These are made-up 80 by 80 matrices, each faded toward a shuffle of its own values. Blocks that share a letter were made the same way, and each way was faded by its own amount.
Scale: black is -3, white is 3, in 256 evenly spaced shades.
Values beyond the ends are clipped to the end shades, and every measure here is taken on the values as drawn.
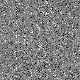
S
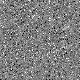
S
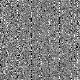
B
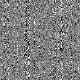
B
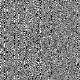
B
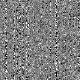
B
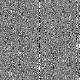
B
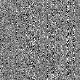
B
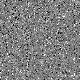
S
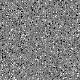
S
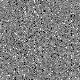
S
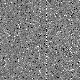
S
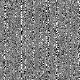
B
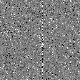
S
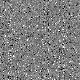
S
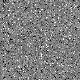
S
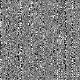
B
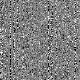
B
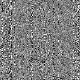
B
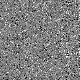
S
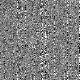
B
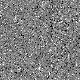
S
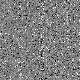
S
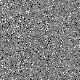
S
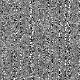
B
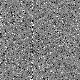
S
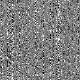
B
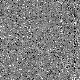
S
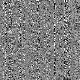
B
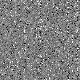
S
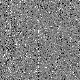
S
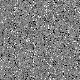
S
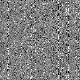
B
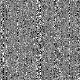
B
